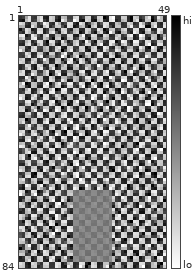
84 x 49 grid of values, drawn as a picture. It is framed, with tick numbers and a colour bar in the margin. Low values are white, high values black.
An odd patch, calmer than its surroundings, sits in the bottom middle. The field is checkered. The histogram has two humps. The bottom middle is the calmest part. The halves do not mirror each other. No row or column stands out. There is no overall slope.
